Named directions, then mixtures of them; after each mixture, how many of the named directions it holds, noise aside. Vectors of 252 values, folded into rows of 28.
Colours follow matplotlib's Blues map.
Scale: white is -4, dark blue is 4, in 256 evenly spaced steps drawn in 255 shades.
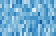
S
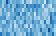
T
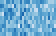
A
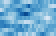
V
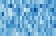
two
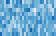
three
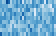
three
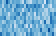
one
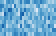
one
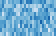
three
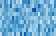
one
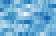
one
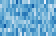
three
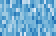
two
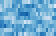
two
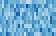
two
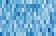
one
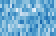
two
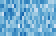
one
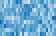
two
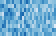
one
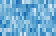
three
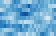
one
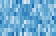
two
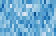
two
